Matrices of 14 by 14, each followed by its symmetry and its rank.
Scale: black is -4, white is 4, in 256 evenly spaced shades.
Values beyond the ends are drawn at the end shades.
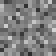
antisymmetric, full rank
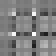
symmetric, rank one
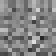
neither, rank three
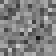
symmetric, full rank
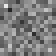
symmetric, full rank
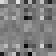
neither, rank two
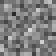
symmetric, full rank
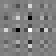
symmetric, rank one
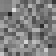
antisymmetric, full rank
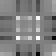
symmetric, rank one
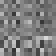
neither, rank two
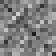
symmetric, full rank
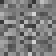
neither, rank three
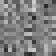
neither, rank three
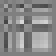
symmetric, rank one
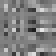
neither, rank two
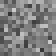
antisymmetric, full rank
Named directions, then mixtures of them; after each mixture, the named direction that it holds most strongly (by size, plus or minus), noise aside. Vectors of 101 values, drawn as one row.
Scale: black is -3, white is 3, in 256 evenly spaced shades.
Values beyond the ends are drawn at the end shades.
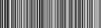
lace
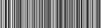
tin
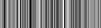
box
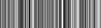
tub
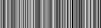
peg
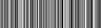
tub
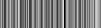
box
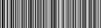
tin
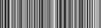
lace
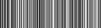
lace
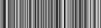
box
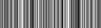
tub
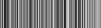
lace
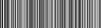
lace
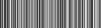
lace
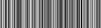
tin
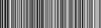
lace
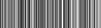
tub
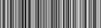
tin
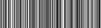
tin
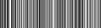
lace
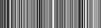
lace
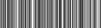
tub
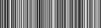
lace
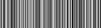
peg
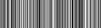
peg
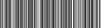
peg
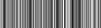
box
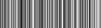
tub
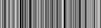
box
